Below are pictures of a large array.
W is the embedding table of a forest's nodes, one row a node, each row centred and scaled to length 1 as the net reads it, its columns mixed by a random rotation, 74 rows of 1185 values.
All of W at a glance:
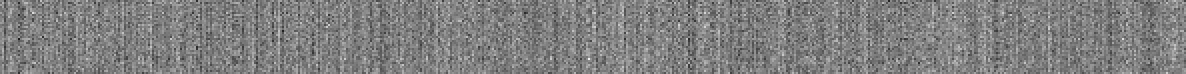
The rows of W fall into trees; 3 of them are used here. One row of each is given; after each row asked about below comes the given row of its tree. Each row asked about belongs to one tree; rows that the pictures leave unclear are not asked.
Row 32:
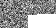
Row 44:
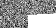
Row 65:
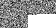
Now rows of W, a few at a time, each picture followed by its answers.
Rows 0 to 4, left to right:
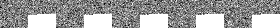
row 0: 44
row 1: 44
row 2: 65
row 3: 65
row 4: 32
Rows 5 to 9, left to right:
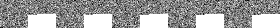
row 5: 44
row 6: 65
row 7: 44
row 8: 65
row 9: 32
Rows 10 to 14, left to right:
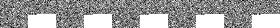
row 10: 65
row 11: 32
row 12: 32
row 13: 32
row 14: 65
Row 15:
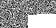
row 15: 65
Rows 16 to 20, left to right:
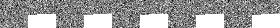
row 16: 32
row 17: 44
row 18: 65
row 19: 44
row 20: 44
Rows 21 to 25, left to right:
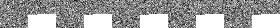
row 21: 44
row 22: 65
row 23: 32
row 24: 32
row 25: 32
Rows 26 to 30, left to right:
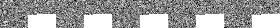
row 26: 32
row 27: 65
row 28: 32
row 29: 44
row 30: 44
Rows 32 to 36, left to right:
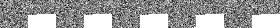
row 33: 65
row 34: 65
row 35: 44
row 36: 32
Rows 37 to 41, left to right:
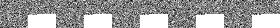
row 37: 44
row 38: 65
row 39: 65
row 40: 32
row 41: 65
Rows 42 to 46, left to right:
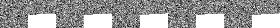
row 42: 65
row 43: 44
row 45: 65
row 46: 44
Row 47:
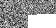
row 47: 32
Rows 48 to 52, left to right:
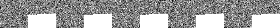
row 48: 44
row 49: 44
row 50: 65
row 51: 44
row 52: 44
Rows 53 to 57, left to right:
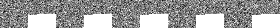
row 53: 65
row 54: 44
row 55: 65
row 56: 44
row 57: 32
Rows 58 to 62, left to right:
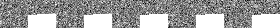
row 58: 44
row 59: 44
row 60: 32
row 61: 44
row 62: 32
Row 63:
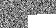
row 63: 32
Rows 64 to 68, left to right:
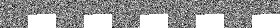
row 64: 44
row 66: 44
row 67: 65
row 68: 65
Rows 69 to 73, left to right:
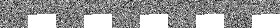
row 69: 32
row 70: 32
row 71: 65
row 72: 65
